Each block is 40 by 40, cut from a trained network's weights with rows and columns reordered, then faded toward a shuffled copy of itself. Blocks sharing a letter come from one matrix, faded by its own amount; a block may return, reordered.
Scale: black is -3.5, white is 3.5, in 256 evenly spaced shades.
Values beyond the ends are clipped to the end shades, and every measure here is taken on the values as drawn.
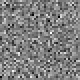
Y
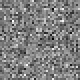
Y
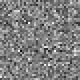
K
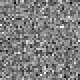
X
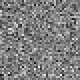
K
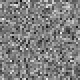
Y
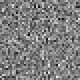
Y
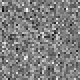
Y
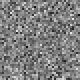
K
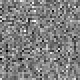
Y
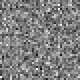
Y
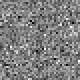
X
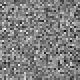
K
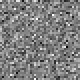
X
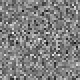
Y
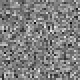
K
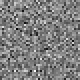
Y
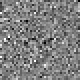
Y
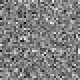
Y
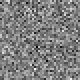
K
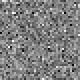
X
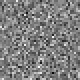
Y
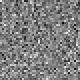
K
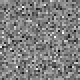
X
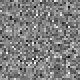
Y
